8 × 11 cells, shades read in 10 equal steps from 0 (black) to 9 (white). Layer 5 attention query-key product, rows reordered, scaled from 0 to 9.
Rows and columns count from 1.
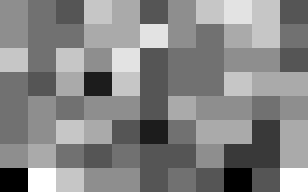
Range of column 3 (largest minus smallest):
4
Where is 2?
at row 6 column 10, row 7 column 9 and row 7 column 10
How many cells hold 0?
2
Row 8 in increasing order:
0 0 3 3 3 4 5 5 7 9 9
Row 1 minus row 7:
0 -2 -1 4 2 0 2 2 6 5 -3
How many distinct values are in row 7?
5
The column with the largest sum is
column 5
